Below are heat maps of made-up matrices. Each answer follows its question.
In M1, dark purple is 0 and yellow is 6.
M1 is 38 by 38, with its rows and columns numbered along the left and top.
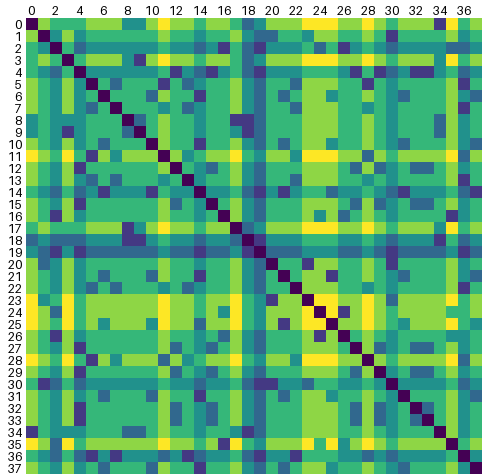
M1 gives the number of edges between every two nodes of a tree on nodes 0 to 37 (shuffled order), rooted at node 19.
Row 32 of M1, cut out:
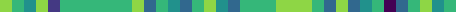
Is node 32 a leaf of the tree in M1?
yes
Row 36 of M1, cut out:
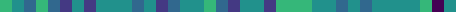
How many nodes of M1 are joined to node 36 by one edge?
5
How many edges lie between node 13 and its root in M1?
2
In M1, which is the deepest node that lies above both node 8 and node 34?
18
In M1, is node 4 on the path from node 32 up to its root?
yes
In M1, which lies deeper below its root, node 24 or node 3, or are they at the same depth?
the same depth
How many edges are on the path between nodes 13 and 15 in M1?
4
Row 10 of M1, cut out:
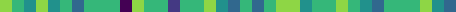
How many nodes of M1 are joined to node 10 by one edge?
1
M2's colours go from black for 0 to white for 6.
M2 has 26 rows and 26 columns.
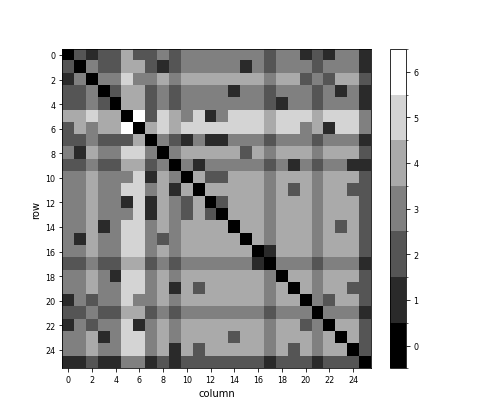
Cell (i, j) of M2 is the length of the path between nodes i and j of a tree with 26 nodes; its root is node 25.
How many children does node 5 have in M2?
0
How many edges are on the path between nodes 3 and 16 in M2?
3
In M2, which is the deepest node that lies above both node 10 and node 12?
7
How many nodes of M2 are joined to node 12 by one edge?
2
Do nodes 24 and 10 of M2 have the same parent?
no
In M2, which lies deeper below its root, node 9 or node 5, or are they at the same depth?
node 5
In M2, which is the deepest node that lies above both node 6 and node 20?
0
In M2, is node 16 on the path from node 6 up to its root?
no
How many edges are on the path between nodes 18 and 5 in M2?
5
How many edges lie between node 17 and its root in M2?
1
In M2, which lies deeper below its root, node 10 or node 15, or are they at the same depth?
the same depth
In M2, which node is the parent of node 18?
4
